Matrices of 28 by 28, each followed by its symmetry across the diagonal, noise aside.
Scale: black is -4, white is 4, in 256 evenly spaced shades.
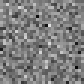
neither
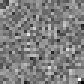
symmetric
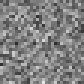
neither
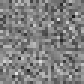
antisymmetric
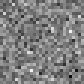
symmetric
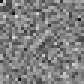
symmetric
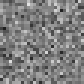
antisymmetric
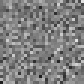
antisymmetric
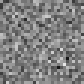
symmetric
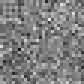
antisymmetric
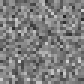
neither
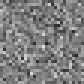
antisymmetric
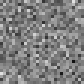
symmetric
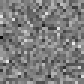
neither
